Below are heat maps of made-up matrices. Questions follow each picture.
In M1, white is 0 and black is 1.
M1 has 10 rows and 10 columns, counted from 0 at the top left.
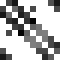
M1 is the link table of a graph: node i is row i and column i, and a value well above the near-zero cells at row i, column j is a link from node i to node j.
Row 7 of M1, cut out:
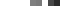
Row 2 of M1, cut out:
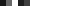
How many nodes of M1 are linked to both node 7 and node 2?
0
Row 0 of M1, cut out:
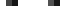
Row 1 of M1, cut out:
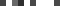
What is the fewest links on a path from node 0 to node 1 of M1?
1
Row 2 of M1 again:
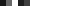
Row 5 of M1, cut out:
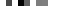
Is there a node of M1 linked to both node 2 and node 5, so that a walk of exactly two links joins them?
yes
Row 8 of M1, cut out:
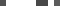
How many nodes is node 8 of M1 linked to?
4
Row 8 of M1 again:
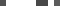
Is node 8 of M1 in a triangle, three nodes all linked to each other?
yes
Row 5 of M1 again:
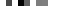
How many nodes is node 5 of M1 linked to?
5
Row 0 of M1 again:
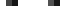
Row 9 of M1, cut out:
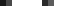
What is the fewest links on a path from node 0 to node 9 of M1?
1
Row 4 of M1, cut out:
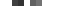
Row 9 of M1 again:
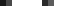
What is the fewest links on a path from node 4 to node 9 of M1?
3
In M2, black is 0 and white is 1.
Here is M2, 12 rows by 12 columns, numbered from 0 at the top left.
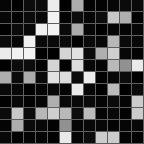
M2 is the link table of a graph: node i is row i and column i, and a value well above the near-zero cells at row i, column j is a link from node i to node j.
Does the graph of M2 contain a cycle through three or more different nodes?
yes
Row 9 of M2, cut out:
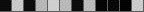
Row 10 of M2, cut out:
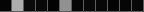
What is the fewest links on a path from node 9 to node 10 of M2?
2
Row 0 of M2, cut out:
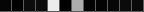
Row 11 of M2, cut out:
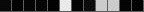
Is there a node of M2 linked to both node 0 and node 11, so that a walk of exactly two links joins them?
no
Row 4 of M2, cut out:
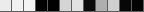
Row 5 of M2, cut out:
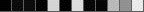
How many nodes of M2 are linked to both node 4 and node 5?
2
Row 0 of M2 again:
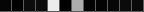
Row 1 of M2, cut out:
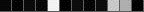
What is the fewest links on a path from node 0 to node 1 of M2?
2
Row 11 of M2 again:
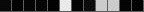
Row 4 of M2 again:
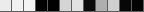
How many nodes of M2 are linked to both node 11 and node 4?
3
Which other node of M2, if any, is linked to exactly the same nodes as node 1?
none
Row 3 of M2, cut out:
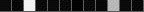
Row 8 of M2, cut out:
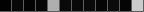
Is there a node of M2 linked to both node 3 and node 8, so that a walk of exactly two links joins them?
no
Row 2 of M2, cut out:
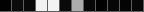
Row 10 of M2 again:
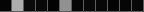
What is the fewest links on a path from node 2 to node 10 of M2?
3
